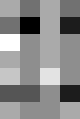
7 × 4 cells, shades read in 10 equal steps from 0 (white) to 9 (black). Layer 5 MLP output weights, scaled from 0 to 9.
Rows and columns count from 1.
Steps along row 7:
up same down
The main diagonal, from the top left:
3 9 3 4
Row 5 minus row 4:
-1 0 -2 0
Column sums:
22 36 21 36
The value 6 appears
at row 6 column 1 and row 6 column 2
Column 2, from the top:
5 9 4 4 4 6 4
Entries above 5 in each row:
0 2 0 0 0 3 0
